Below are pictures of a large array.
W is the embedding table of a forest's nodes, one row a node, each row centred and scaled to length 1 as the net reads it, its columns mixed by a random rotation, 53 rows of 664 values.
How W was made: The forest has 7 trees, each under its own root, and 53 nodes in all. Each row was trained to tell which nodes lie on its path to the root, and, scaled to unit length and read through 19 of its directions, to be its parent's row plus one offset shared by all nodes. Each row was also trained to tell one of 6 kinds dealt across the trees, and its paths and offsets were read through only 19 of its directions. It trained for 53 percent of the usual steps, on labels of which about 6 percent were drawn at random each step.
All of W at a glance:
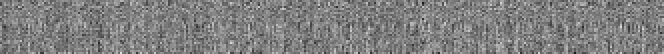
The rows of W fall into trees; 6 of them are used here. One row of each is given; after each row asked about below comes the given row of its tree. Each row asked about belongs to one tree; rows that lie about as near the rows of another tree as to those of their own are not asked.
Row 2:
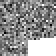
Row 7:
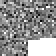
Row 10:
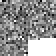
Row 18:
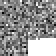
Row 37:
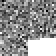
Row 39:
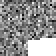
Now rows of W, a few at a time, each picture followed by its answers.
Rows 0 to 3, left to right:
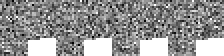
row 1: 37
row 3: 37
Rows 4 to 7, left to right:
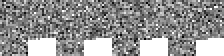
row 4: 37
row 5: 37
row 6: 7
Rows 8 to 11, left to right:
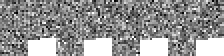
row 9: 37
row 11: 2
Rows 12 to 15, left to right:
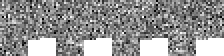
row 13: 39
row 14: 37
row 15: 7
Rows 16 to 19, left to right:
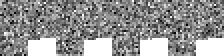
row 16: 39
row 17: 2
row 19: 37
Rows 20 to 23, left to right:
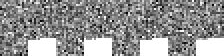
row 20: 18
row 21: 37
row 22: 2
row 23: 37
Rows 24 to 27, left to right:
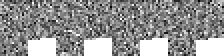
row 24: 39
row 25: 37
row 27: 39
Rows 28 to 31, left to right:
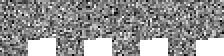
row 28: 39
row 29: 7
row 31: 39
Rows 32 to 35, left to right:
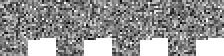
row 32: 2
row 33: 39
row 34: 18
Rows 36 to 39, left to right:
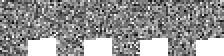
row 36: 39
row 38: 7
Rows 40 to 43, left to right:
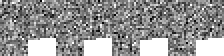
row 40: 10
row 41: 7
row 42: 10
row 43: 2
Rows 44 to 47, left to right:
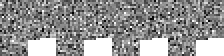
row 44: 39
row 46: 7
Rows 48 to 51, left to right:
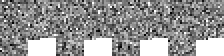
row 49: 18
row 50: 18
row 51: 39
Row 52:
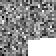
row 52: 18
